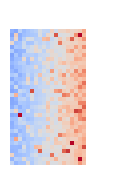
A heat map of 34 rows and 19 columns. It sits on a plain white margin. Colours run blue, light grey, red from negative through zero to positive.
Fine speckle covers the field. There are no regular stripes. There is an overall slope up to the right. Overall the values sit about 50% of the way up the scale.
